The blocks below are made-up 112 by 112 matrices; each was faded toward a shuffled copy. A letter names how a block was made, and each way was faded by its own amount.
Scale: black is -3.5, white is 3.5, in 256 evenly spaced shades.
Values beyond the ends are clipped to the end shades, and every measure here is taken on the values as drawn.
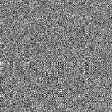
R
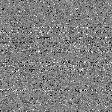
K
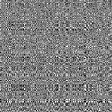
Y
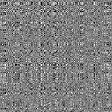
Y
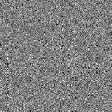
R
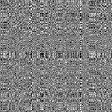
Y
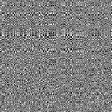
Y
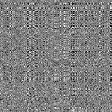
Y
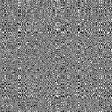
Y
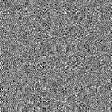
R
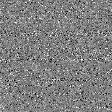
K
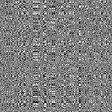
Y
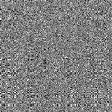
R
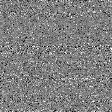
K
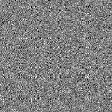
R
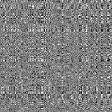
Y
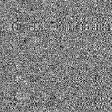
R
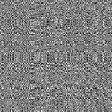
Y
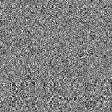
R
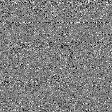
K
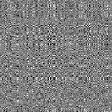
Y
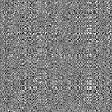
Y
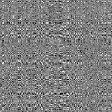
Y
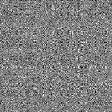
R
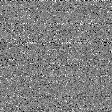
K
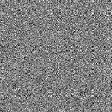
R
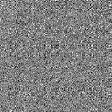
R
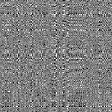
Y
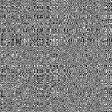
Y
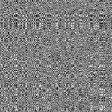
Y
